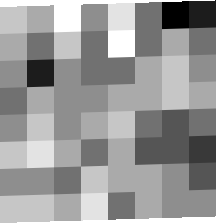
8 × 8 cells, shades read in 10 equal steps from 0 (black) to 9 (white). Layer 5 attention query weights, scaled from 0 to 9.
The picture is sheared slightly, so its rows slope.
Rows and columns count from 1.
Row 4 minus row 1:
-3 0 -4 0 -2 2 7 5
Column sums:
46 44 47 43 50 39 36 30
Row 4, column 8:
6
